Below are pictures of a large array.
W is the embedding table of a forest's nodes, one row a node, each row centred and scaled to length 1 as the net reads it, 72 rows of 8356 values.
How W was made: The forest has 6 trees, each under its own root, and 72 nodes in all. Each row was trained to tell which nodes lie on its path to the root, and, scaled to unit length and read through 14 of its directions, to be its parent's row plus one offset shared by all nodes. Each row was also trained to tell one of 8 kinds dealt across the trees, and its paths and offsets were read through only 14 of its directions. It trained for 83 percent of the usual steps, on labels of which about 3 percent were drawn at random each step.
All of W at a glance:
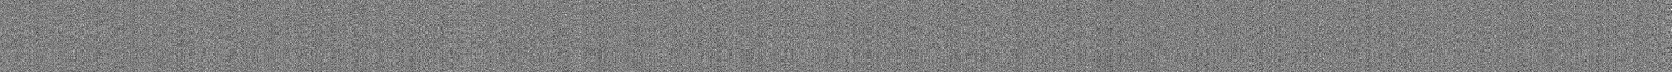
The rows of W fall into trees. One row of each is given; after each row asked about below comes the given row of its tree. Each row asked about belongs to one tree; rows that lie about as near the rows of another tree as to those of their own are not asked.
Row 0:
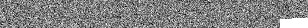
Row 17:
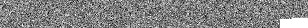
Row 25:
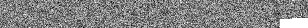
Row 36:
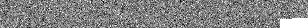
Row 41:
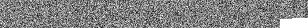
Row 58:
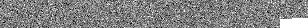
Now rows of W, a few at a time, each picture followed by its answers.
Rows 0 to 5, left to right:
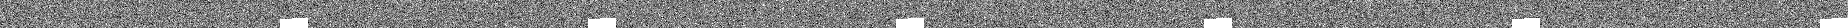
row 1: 58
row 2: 17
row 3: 41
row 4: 25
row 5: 0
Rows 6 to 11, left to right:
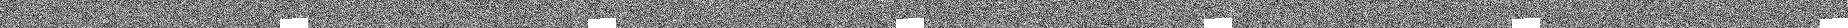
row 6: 36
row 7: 36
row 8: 58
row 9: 0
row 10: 17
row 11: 41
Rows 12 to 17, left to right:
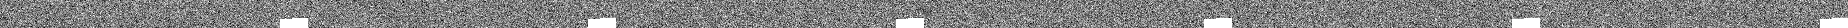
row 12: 25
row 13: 17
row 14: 25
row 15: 36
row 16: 0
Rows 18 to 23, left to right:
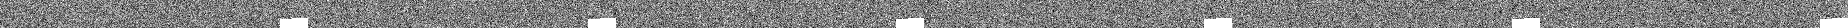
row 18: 36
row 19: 41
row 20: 25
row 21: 36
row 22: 58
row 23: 0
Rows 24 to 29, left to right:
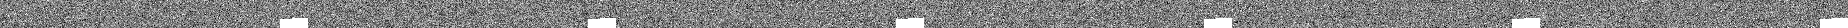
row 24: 25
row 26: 36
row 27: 17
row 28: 0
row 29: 17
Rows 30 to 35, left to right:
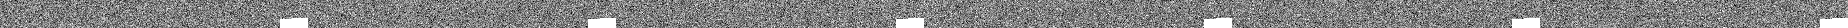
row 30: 0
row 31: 58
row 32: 58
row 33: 41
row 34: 17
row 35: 0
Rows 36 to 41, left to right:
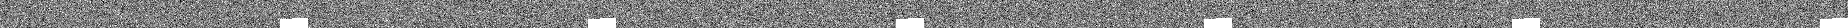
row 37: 36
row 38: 25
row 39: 0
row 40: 58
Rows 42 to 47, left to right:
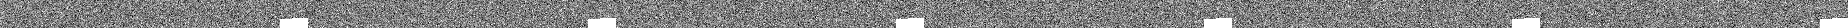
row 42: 41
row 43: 36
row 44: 0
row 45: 17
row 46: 0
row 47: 25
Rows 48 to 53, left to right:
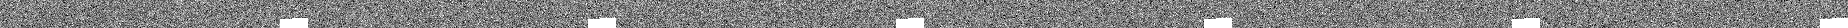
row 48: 25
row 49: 17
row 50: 17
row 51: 17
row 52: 58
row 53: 41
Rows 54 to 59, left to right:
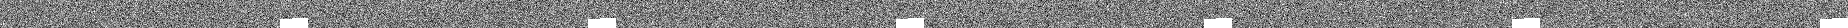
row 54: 41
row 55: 58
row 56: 0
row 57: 58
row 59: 36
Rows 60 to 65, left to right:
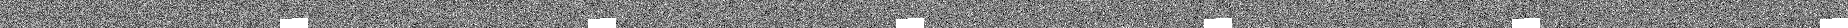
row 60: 0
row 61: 36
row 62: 17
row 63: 41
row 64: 58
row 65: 36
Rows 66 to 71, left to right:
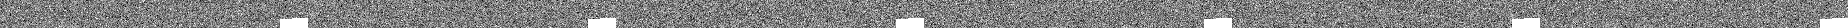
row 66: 0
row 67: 17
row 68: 41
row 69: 58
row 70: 36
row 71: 0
